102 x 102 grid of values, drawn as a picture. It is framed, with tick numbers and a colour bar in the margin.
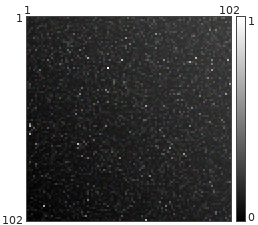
Slope: up to the top right. Stripes: none. Ninth with the highest average: top right. Ninth with the lowest average: bottom left. Mirror symmetry: none. Histogram: skewed, a long tail of high values. Grain: fine.
